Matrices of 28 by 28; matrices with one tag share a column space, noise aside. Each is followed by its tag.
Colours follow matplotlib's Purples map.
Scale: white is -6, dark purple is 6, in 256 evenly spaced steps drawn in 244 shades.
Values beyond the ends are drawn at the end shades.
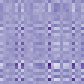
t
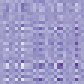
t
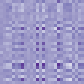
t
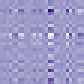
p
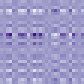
p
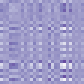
t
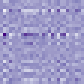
p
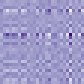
p
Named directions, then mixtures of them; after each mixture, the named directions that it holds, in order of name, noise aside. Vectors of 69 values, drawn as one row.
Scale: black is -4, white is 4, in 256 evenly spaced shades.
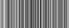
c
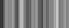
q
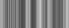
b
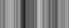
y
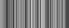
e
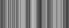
b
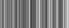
b, c, q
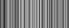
c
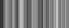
q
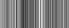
c, e, y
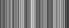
b, c, e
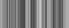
b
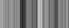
q, y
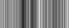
b, c, y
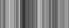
y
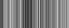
c, q, y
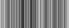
b, c, y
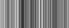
c, q, y
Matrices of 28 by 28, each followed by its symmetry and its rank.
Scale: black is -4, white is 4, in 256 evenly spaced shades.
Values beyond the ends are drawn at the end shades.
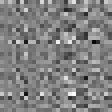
neither, rank three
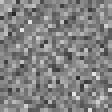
symmetric, full rank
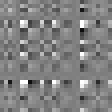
symmetric, rank two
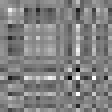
symmetric, rank two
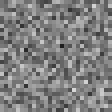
neither, full rank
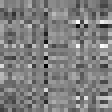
neither, rank three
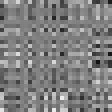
antisymmetric, rank two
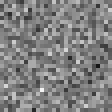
neither, full rank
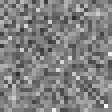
symmetric, full rank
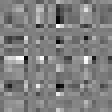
antisymmetric, rank two
